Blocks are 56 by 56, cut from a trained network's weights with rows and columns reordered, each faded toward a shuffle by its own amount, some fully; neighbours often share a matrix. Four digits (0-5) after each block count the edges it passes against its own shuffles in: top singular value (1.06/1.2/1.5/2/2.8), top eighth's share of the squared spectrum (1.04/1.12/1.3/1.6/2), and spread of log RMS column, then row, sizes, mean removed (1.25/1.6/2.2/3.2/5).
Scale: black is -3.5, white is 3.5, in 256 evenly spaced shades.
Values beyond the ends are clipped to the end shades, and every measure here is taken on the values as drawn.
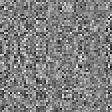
4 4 3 2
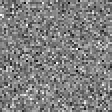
0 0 0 0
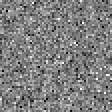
1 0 0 0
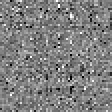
2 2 2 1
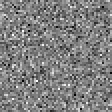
0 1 0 0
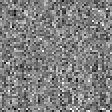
3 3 1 1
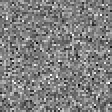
0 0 0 0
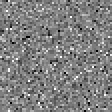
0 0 0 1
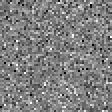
0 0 0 0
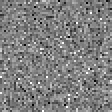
0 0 0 0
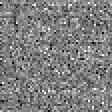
1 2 1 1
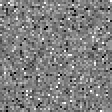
0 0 0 0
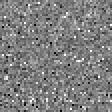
1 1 0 1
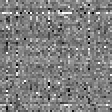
3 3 2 1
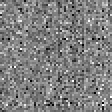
2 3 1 2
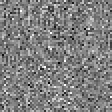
3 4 2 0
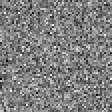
2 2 0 0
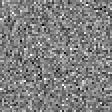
2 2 0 0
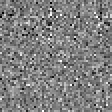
2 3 1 2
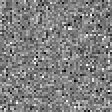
2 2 1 0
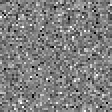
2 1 0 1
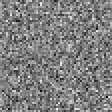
3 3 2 1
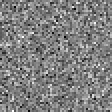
1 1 0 0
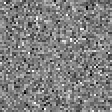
1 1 0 0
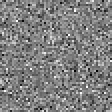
1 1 0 0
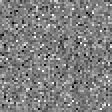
1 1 0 1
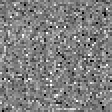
0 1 0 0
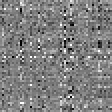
3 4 3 1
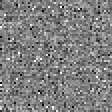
1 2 1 0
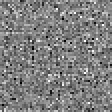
1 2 1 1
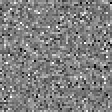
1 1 1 0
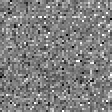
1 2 1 0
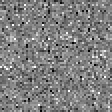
1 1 0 0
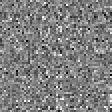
3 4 2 2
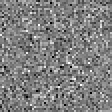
2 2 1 0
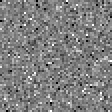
0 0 0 0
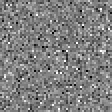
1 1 0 0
